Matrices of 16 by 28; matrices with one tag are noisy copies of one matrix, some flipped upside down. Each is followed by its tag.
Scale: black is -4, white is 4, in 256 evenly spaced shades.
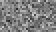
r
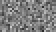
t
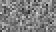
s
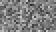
r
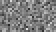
t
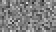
t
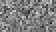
s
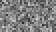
s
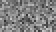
s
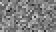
r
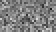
s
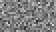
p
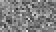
r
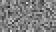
t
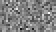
t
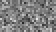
s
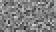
p
